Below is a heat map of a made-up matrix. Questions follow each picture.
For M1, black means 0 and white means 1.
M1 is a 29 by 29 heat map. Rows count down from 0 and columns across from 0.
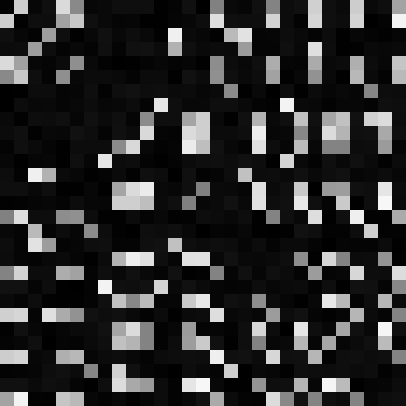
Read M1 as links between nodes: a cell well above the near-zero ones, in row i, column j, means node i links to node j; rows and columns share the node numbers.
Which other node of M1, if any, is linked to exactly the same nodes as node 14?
node 23
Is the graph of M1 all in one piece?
yes
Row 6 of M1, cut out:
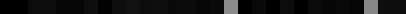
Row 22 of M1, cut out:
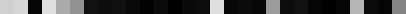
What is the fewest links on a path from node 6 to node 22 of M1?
4
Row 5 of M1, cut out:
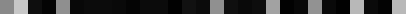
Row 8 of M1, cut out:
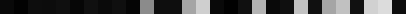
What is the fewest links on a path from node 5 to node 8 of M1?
6
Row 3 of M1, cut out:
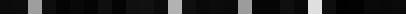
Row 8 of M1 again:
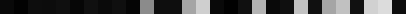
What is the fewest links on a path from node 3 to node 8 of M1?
4
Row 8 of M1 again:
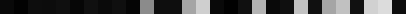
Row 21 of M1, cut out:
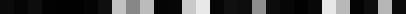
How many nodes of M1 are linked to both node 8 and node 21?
7
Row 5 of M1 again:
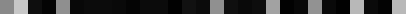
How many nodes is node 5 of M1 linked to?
8
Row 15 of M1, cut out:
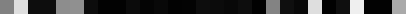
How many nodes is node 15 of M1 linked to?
8
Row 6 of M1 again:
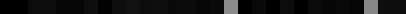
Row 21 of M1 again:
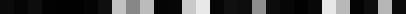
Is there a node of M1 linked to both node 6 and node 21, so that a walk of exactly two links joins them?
no
